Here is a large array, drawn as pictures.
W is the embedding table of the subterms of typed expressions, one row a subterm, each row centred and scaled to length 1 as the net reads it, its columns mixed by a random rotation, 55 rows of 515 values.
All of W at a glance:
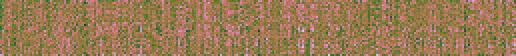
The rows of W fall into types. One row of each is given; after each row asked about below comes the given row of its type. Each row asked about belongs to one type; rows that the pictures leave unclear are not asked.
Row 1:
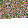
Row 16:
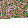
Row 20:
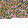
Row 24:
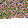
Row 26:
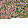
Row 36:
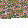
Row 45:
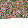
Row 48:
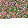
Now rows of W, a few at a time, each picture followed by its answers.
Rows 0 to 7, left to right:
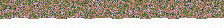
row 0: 1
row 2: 36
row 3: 24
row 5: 1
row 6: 26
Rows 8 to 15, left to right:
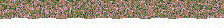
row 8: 1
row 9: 45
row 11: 24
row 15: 1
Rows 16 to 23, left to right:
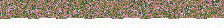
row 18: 45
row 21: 16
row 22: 48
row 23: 26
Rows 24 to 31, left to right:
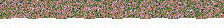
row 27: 36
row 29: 26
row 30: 20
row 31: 20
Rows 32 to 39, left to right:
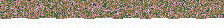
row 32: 36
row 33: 26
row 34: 24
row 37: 16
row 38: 48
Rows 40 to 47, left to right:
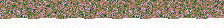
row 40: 45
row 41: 20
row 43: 45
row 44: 45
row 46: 45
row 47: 20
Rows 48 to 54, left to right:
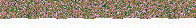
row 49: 24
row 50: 1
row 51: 20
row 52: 36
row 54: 48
